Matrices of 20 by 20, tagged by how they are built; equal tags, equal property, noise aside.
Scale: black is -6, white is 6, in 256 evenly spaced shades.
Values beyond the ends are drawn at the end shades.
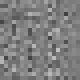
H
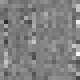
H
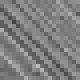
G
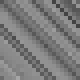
G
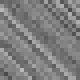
G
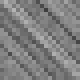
G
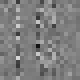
H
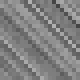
G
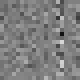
H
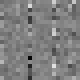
H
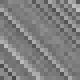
G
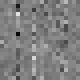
H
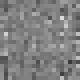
H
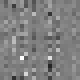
H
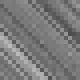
G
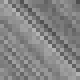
G
